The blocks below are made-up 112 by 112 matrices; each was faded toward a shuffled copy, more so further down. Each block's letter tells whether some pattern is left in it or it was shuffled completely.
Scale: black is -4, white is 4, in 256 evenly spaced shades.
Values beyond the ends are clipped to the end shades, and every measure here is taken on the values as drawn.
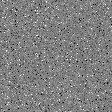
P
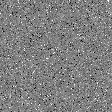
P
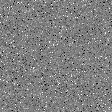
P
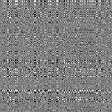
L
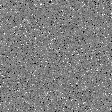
P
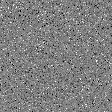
P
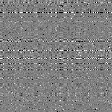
L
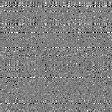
L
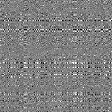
L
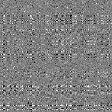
L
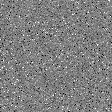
P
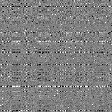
L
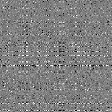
L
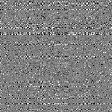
L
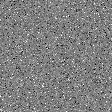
P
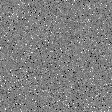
P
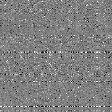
L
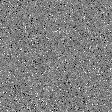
P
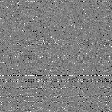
L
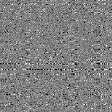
L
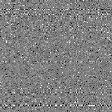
L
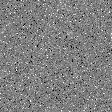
P
